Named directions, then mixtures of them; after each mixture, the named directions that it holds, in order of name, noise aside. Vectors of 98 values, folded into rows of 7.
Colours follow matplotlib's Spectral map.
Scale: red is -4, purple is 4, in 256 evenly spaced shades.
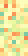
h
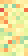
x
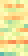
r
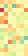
x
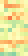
h, r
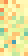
h, x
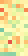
r, x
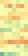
r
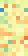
x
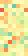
x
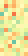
h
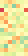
x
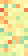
x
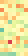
r, x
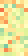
x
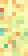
h, x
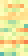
r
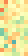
h, x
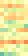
r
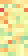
x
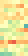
r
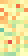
r, x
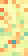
h, x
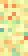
h, r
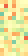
h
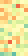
r, x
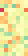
x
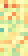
h, r
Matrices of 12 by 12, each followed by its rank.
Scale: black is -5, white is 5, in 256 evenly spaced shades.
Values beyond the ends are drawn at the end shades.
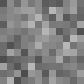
full rank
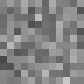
full rank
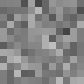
full rank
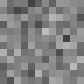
full rank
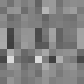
two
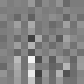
two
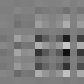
one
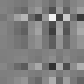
one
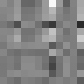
two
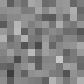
full rank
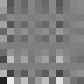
one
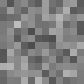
full rank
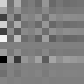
one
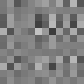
two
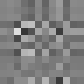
two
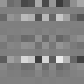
one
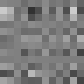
two
